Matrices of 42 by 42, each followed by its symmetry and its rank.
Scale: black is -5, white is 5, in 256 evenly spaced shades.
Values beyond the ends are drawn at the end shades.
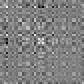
symmetric, rank three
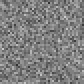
antisymmetric, full rank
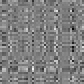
neither, rank three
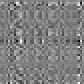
neither, rank three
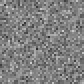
symmetric, full rank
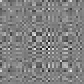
symmetric, rank three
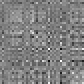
symmetric, rank three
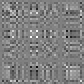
symmetric, rank three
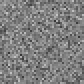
symmetric, full rank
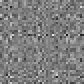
neither, rank five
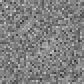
symmetric, full rank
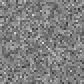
symmetric, full rank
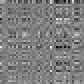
neither, rank three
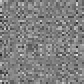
neither, rank five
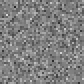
antisymmetric, full rank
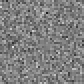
antisymmetric, full rank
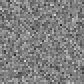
antisymmetric, full rank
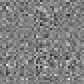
neither, rank five
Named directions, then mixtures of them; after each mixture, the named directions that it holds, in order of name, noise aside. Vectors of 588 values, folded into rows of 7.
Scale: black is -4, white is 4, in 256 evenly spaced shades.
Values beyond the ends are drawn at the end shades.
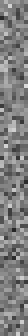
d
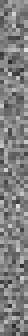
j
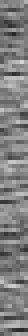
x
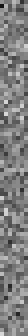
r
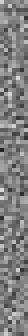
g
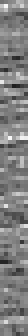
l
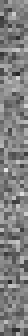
j, x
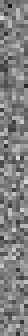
d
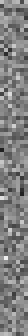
g, r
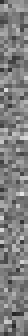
g, j, l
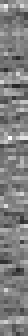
l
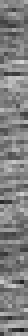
x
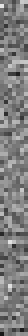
r, x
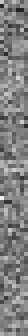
g, r, x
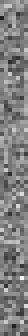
d, j, l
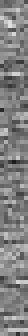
d, x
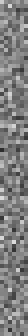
d, g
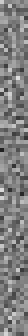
g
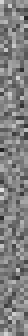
g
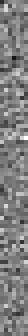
g, l, r
